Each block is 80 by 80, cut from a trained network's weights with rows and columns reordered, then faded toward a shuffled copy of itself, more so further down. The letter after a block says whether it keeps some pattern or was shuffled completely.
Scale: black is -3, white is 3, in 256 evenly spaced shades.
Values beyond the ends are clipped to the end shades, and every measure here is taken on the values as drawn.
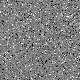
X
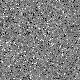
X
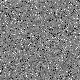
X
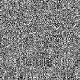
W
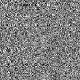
W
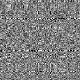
W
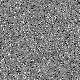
X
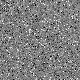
X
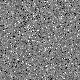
X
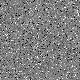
X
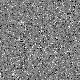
X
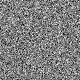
X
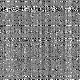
W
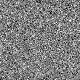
X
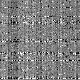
W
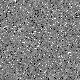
X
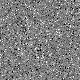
X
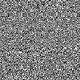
W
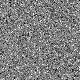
X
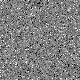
X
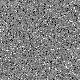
X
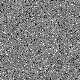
X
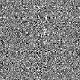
W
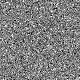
X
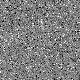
X
